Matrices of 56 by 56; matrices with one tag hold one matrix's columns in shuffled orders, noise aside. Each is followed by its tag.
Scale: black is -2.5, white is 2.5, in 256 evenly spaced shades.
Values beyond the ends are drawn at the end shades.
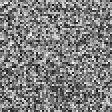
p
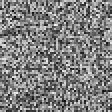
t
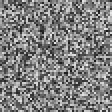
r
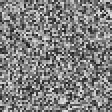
r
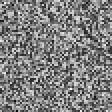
r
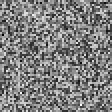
r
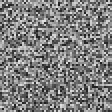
p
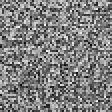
p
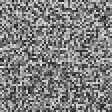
p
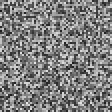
t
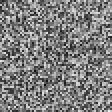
r
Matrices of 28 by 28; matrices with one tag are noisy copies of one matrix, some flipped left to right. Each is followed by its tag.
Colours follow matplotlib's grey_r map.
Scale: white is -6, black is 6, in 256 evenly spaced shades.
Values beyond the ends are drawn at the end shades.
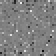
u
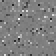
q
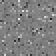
q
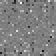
u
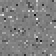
q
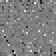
u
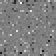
u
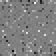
u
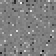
u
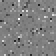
q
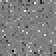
u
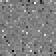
u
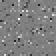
q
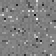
q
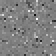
q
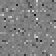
q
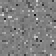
q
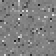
q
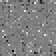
u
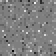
u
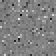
q
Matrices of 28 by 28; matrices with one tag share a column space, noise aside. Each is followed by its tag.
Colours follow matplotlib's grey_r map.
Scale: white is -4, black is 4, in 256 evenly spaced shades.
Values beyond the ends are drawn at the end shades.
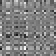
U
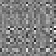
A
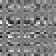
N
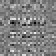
N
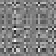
A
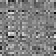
U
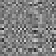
A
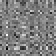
U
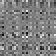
U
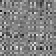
U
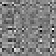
A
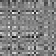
U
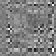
A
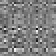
A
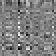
U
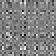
U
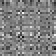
U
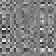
A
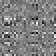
N
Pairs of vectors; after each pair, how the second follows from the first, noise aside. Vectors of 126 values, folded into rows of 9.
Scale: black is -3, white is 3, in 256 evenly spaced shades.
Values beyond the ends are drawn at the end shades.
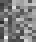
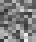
shuffled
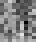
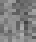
shrunk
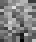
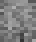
shrunk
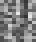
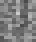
shrunk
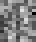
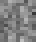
shrunk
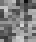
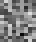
shuffled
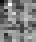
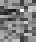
shuffled
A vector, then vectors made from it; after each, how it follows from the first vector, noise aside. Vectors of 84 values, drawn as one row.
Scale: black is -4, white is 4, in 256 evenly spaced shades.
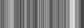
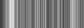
reversed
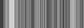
reversed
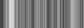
reversed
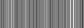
partly zeroed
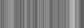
shrunk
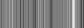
partly zeroed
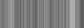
shrunk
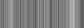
shrunk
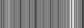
partly zeroed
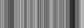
negated
